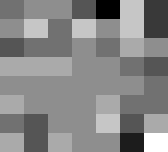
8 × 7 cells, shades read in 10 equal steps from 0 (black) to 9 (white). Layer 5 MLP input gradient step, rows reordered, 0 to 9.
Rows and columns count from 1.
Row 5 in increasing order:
4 5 5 5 5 5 5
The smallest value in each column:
3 3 4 3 0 1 2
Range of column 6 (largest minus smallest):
6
